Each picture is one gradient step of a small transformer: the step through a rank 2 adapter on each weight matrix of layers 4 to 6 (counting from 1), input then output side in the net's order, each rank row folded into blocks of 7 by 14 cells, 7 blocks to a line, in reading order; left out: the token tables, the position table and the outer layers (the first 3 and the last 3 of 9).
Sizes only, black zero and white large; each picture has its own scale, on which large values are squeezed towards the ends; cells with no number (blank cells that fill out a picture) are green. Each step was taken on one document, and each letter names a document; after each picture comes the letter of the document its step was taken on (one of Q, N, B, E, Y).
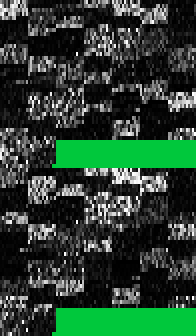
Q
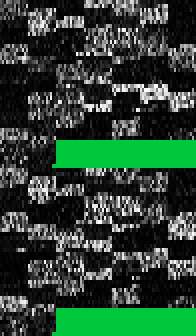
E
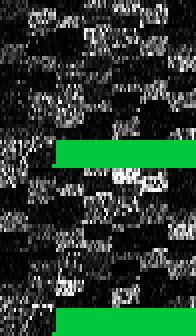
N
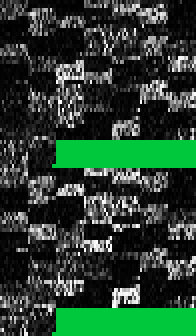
N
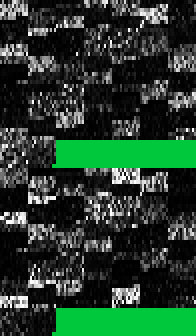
Q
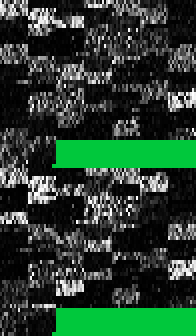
Q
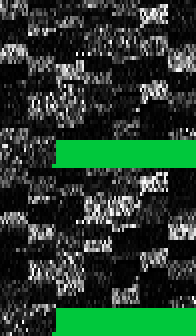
Q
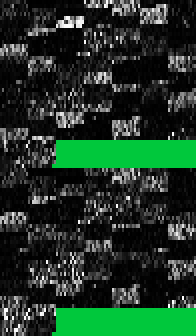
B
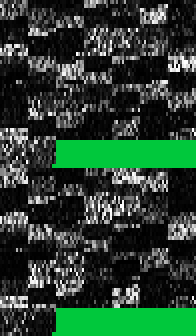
Q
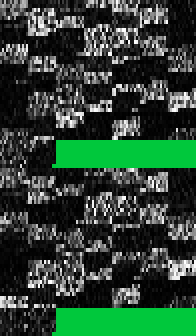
E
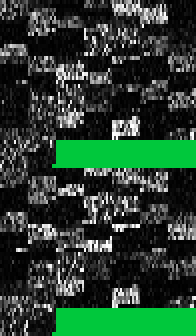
N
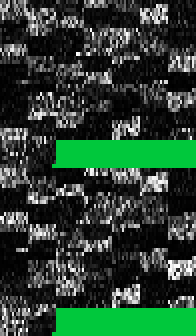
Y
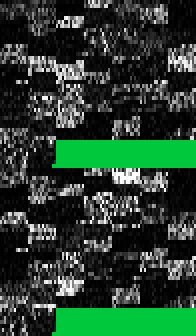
N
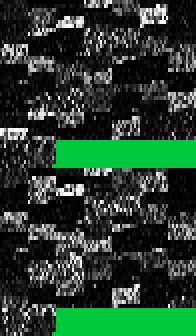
B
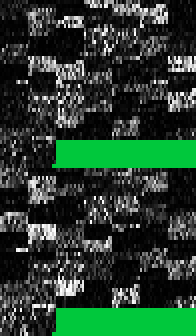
N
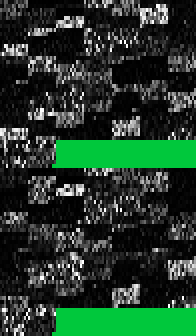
B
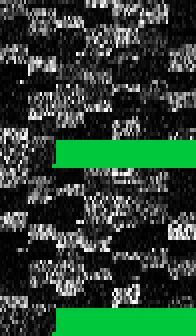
Y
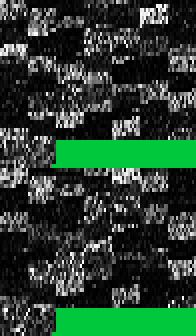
B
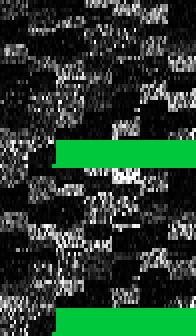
N
